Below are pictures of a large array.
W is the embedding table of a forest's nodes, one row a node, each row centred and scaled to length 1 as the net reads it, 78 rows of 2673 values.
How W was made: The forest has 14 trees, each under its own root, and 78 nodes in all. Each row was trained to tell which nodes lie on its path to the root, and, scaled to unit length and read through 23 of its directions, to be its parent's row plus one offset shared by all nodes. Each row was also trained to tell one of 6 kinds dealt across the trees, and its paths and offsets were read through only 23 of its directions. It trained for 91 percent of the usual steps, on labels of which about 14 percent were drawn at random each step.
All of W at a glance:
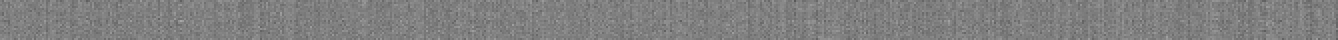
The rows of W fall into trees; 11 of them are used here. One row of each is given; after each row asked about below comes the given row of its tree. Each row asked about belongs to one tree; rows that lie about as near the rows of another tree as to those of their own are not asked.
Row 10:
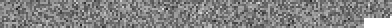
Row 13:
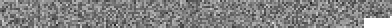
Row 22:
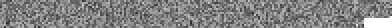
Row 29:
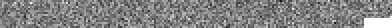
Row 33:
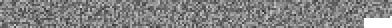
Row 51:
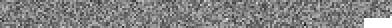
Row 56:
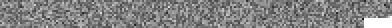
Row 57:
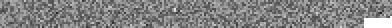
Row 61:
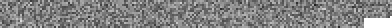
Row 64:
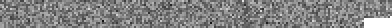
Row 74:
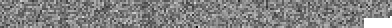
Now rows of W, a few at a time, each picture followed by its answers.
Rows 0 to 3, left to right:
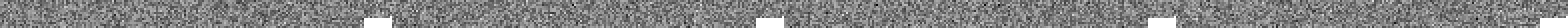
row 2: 29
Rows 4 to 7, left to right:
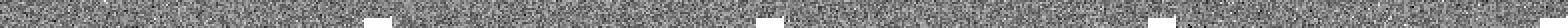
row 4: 10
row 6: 22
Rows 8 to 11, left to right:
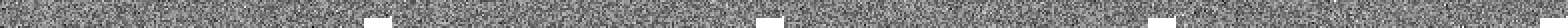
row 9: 13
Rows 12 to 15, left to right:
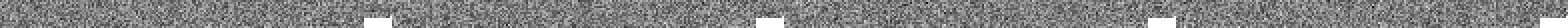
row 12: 61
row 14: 22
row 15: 10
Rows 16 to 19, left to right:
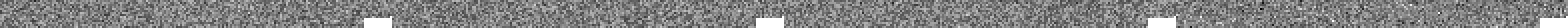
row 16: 74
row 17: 64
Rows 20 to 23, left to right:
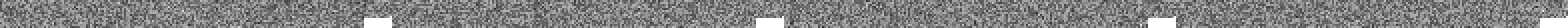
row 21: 74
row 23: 51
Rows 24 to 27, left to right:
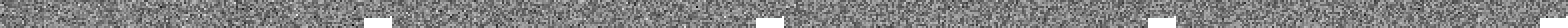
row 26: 33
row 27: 29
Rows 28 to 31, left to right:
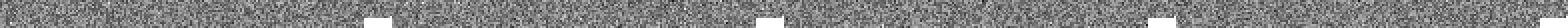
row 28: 22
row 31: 29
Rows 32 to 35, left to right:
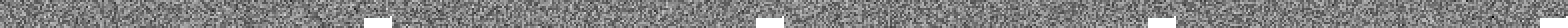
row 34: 22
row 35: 61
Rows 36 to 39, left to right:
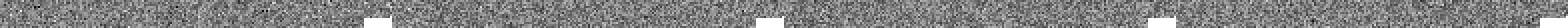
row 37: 64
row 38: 51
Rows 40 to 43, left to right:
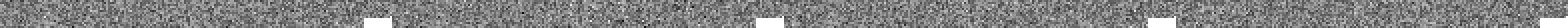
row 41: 10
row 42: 10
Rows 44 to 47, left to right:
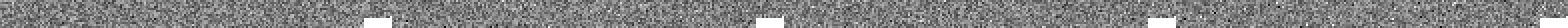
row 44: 51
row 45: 10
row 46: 10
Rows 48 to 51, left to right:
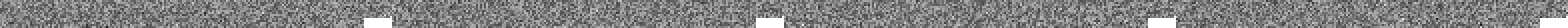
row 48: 57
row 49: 61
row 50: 13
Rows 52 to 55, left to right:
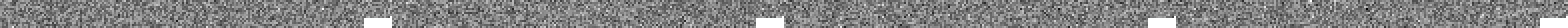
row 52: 33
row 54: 29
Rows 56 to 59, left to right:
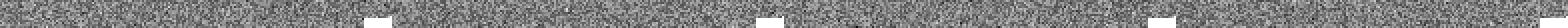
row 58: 56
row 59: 51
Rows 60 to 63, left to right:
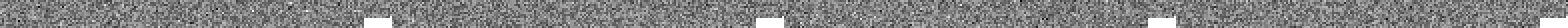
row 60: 29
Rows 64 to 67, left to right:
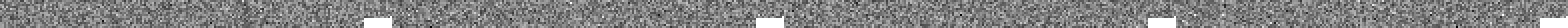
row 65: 29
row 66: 13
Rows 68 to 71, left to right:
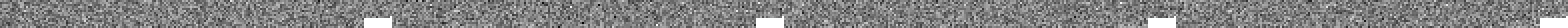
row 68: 33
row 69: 29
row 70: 10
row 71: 33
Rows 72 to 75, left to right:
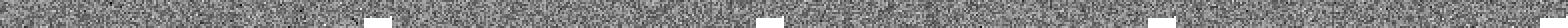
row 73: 64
